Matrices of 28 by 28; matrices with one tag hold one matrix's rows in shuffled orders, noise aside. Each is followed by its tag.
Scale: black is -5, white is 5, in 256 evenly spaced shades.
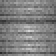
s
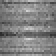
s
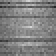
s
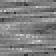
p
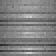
s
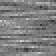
p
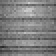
s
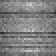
s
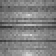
s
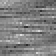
p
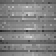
s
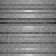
s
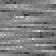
p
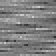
p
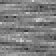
p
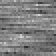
p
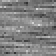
p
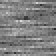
p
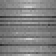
s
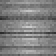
s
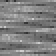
p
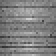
s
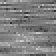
p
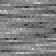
p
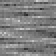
p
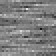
p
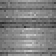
s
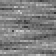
p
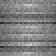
s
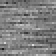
p
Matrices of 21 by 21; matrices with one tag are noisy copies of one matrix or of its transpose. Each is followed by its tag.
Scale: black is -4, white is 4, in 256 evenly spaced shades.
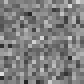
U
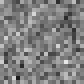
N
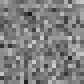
U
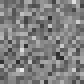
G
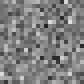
G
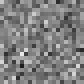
N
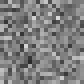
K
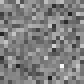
N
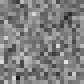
N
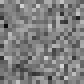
N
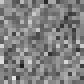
N
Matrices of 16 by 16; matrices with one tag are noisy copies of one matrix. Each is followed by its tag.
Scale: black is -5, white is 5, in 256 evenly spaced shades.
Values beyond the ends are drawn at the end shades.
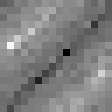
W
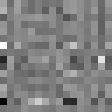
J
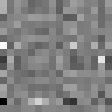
J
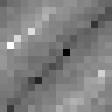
W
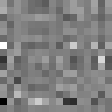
J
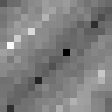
W
